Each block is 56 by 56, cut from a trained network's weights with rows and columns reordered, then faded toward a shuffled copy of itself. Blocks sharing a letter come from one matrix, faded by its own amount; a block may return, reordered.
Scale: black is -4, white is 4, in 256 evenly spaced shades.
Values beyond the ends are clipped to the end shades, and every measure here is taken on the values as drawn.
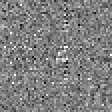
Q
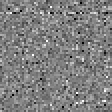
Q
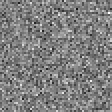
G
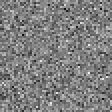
G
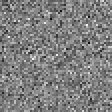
G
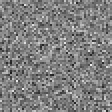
G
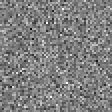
G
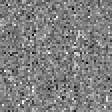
Q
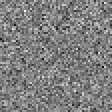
G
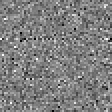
Q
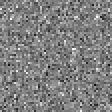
Q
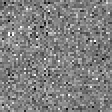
Q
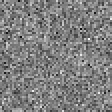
G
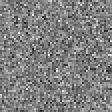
G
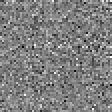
Q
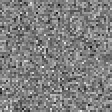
G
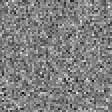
G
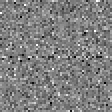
Q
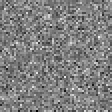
G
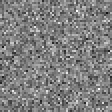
G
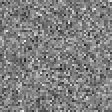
G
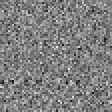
G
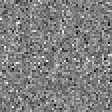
Q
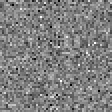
Q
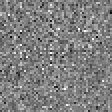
Q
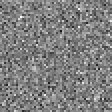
G
